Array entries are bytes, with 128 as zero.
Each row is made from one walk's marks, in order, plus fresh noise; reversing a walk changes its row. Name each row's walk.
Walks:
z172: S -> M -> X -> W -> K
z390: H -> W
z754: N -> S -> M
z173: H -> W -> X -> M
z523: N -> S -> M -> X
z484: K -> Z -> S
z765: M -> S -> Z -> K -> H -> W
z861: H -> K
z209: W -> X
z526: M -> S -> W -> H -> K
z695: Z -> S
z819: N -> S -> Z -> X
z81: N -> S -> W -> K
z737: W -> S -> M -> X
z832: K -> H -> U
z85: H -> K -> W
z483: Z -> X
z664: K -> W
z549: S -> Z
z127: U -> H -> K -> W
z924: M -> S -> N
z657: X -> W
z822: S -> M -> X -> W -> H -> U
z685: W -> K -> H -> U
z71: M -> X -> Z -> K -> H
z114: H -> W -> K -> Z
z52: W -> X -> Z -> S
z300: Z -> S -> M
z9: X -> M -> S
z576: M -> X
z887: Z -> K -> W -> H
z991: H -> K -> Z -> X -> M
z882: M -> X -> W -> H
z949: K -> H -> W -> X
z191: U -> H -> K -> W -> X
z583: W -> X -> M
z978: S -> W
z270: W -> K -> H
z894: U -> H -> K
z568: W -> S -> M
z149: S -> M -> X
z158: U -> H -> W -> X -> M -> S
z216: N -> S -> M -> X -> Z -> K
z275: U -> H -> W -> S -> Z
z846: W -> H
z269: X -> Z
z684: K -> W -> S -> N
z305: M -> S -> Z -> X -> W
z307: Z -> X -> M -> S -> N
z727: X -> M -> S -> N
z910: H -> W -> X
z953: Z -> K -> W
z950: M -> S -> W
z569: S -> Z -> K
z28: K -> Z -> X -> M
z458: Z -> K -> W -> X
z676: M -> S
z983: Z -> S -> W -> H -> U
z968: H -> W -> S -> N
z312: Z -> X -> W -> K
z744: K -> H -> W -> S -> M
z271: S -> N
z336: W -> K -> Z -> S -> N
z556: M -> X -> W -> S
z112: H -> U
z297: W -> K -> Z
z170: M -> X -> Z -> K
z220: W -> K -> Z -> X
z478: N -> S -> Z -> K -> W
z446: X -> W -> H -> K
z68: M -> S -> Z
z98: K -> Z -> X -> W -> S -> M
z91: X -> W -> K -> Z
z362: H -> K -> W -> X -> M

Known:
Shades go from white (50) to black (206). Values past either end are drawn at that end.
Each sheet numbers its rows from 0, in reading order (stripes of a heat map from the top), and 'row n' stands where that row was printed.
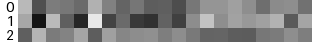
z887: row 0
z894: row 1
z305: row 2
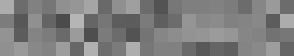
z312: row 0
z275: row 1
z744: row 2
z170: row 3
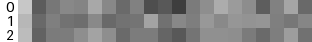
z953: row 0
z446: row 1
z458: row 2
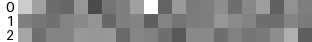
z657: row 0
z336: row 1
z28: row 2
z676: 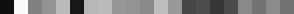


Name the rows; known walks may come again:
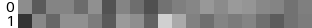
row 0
z744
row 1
z81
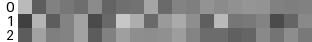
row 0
z446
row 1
z978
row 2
z172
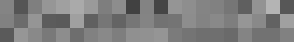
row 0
z484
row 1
z158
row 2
z822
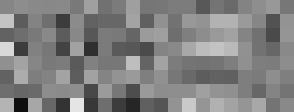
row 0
z71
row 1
z910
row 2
z968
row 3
z270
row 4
z882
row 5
z305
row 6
z684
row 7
z832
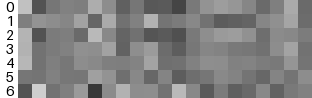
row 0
z953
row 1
z170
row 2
z887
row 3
z312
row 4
z91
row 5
z983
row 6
z950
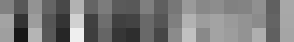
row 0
z275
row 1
z127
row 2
z894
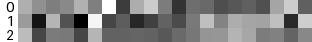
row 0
z483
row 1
z112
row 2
z114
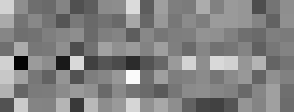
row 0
z209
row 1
z173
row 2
z336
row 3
z737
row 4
z861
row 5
z657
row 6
z458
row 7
z9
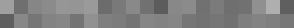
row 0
z28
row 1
z765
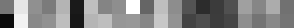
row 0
z576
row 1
z676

